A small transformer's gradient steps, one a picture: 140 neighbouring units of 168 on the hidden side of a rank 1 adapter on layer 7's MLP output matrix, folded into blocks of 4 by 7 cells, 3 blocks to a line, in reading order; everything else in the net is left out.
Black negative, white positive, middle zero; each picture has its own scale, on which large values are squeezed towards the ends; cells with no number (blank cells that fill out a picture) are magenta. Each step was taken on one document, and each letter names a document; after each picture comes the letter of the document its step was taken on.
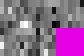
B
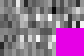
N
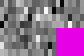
N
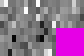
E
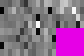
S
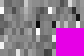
S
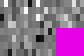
E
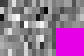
E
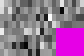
B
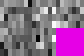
N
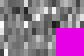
N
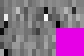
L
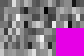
E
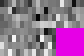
E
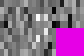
N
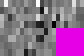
E
